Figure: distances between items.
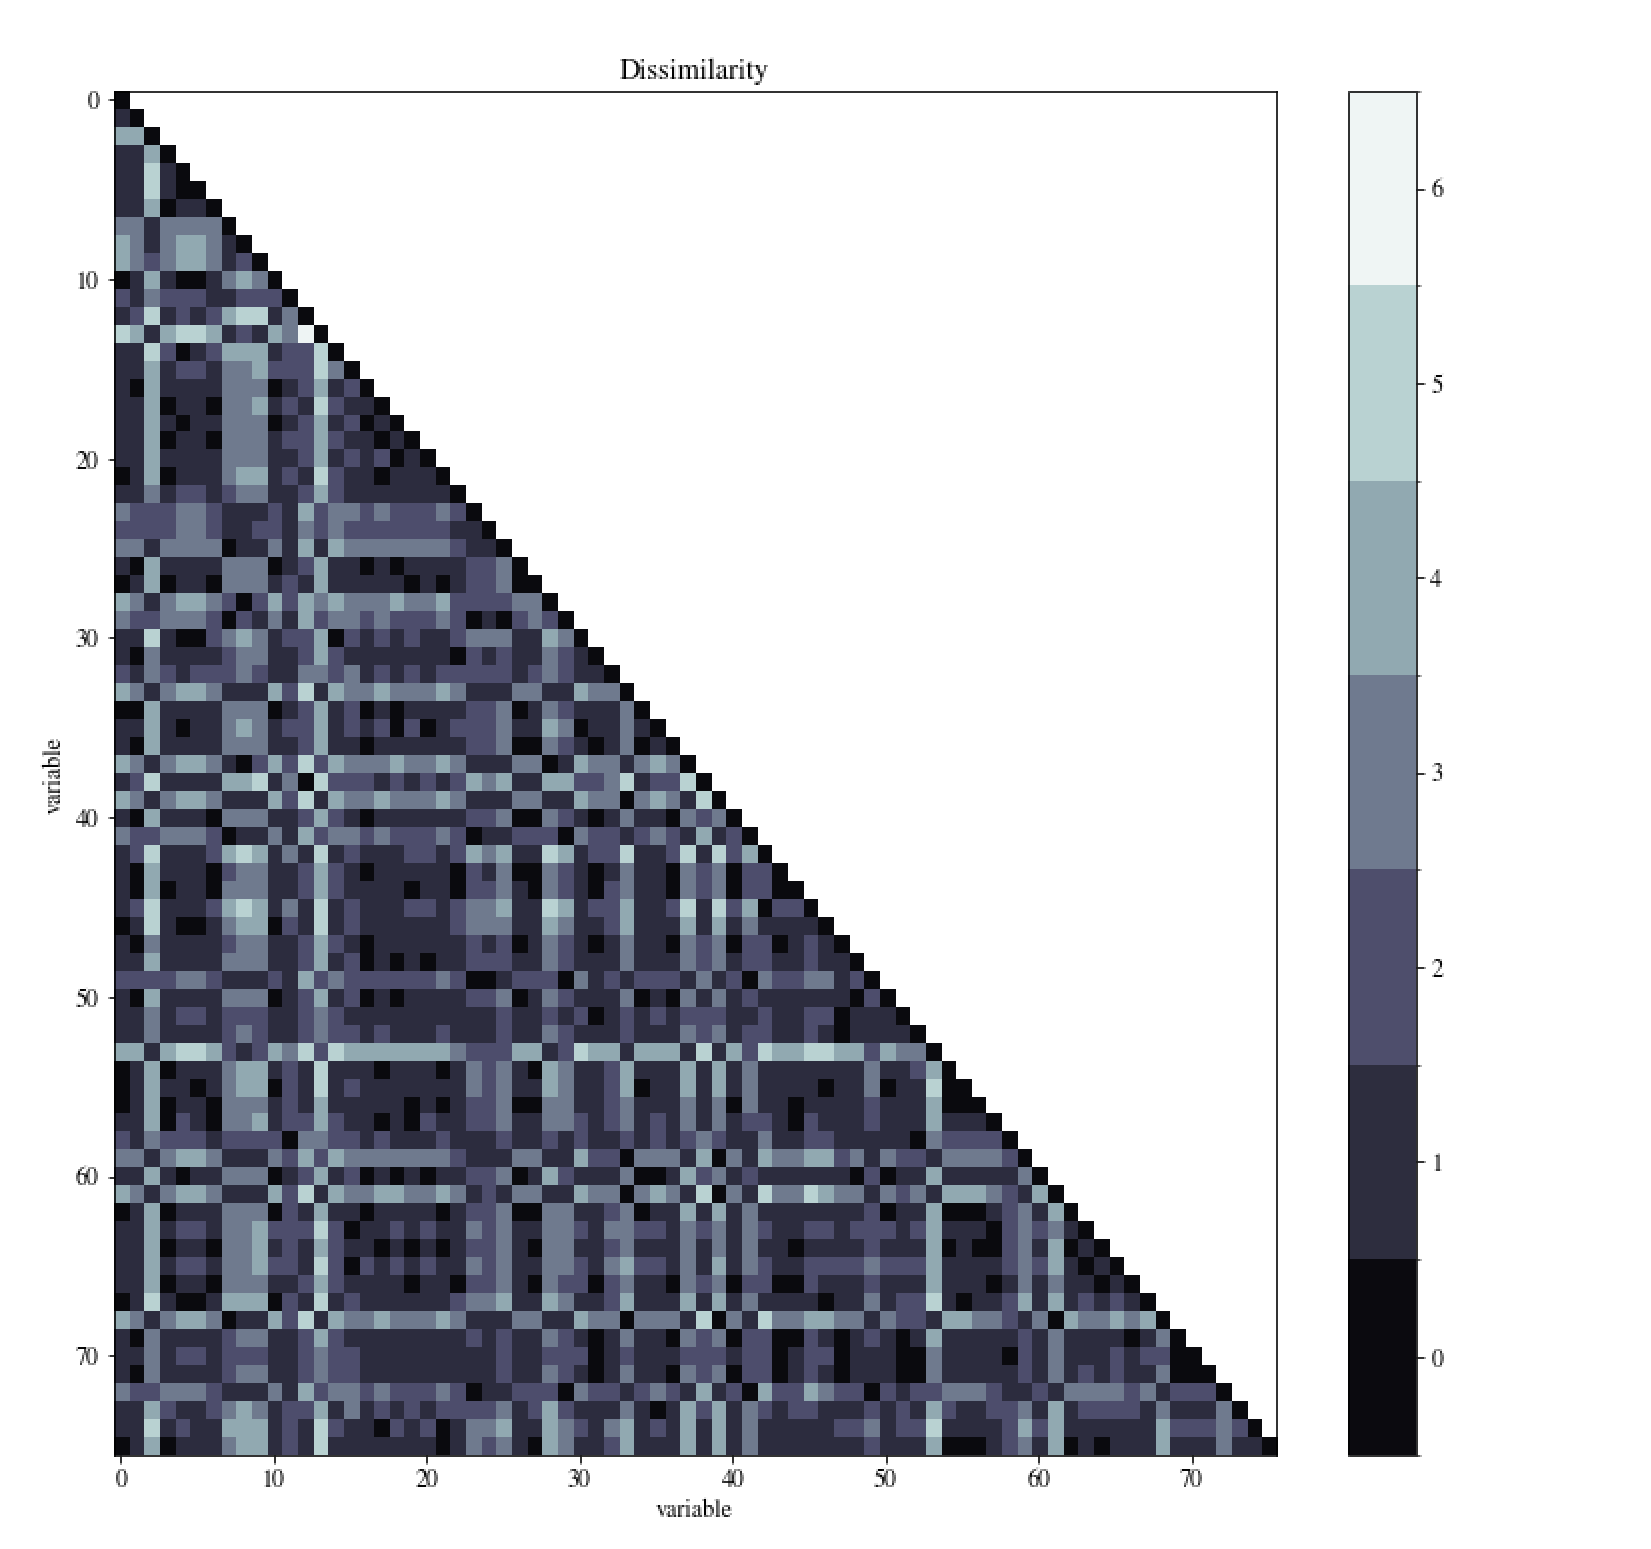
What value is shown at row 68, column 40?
3
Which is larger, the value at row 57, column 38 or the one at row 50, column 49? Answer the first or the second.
the second
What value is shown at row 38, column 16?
2
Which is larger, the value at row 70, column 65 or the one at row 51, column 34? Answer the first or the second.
the first
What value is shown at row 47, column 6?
1
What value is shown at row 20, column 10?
1
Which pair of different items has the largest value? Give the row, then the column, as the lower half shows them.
13, 12
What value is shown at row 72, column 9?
1
